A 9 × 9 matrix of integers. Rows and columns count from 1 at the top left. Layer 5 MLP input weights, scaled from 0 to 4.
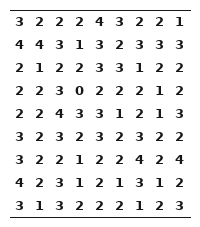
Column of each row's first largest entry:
5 1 5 3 3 1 7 1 1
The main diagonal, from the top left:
3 4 2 0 3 2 4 1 3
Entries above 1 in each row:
8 8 7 7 7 9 8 6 7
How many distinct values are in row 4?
4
